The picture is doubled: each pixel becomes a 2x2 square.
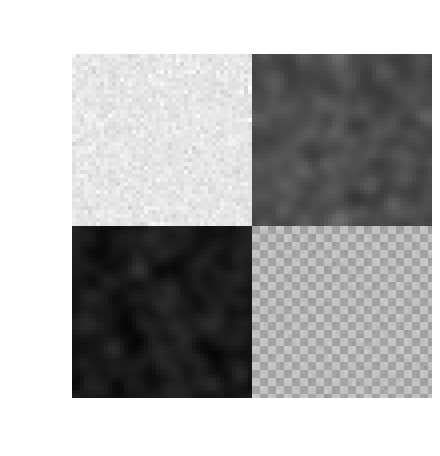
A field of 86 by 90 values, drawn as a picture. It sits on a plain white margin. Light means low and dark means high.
The table splits into 2 rows of 2 panels. Panel 1,1: very low, fine-grained, faint in contrast. Panel 1,2: high, blotchy, faint in contrast. Panel 2,1: very high, blotchy, faint in contrast. Panel 2,2: low, checkered.
